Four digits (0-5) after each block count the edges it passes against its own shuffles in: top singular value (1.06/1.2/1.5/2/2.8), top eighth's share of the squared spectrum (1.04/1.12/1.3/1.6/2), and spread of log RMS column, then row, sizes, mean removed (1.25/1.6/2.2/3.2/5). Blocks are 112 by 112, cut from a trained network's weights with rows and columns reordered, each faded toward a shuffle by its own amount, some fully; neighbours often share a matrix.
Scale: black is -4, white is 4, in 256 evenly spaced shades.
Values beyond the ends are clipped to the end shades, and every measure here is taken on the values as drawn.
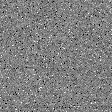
0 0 0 0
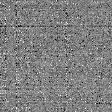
3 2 2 0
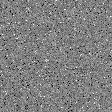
0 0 0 0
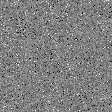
0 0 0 0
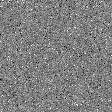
1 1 0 0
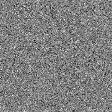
2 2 1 0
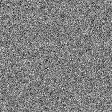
2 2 0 0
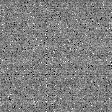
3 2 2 0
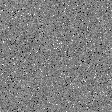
0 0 0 0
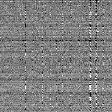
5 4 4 1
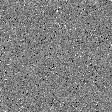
0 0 0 0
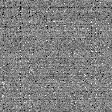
3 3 2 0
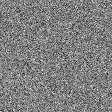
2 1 0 0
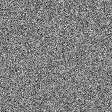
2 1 0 0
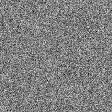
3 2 0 0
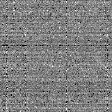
4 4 3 1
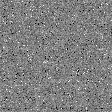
1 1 0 0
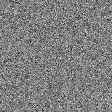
1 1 0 0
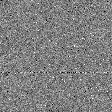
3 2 0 1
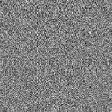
4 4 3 1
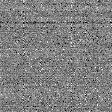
3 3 2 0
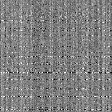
4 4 0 4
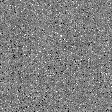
1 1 0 0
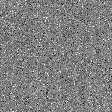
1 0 0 0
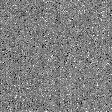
2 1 0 1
